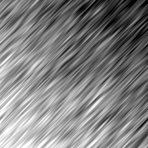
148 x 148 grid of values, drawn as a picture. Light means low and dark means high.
Neither half mirrors the other. Values rise toward the top right. There are no lone odd cells. The ninth with the lowest average is the bottom left. The ninth with the highest average is the top right.
